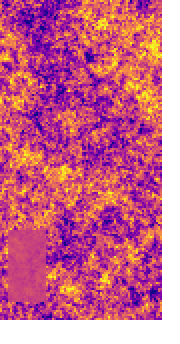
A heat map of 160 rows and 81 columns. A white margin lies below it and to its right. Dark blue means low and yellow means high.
Ninth with the highest average: top right. Calmest part: bottom left. Grain: blotchy. Slope: none. Mirror symmetry: none. Average level on the scale: 50%. Odd rows or columns: none. Odd patch: calmer, in the bottom left.
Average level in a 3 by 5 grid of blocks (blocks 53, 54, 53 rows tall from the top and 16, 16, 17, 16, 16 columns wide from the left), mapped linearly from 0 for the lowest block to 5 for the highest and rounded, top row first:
3 0 2 4 5 | 4 3 3 2 2 | 3 2 2 3 2
